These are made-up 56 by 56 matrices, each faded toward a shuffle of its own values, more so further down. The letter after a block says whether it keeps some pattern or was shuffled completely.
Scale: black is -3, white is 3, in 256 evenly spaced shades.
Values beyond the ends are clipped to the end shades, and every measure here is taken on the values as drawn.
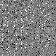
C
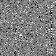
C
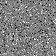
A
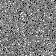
A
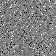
A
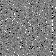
C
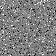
A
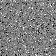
A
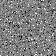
A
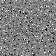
A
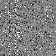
C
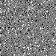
C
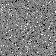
A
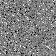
A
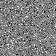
A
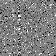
C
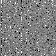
C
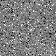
C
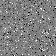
A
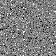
C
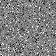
C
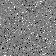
A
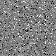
C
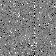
C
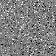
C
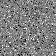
A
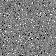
A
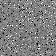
A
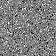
A
